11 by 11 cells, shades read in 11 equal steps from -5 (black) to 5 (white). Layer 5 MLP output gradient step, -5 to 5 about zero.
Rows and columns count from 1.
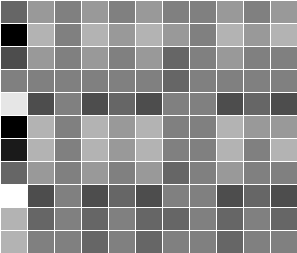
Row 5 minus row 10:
2 -1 0 -1 -1 -1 1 0 -1 -1 -1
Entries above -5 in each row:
11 10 11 11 11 10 11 11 11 11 11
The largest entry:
5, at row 9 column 1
